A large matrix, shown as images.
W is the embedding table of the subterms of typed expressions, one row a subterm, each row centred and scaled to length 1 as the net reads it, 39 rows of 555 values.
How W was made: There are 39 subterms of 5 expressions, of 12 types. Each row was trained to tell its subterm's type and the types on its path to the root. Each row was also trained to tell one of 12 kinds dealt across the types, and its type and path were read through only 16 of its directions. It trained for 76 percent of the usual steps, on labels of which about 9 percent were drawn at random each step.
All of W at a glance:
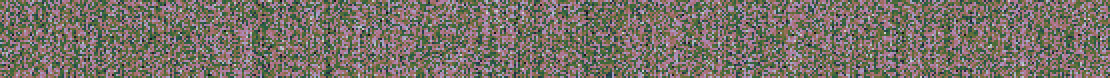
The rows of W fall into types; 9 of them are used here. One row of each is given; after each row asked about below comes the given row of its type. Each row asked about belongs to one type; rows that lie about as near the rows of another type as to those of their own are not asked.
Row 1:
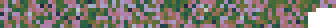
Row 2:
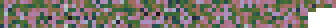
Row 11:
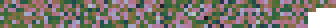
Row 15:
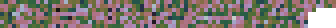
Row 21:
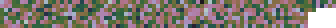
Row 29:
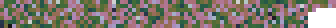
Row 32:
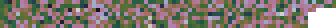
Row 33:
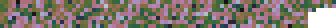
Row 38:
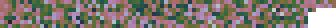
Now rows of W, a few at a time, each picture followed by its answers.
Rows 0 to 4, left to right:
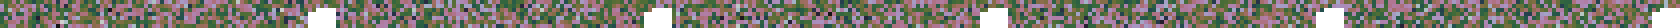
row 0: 15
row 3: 33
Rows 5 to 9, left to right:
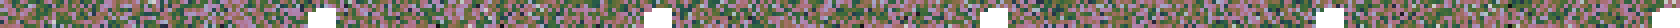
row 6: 11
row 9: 1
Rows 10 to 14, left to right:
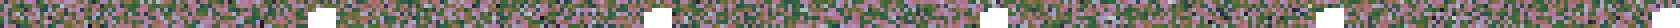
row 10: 2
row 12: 32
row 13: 21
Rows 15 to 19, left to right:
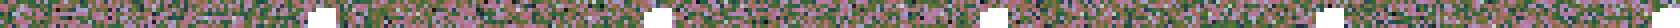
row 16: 15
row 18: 21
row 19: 21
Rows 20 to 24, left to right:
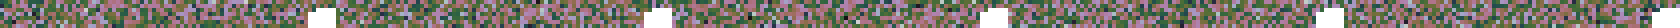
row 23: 38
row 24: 2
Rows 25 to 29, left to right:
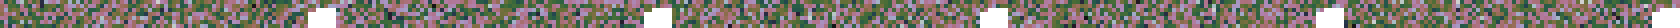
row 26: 21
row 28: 33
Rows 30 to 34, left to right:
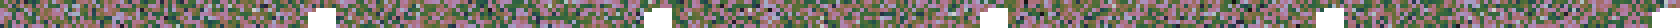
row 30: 38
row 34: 1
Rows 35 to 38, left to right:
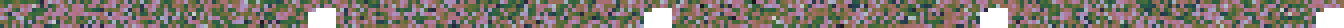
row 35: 38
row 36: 38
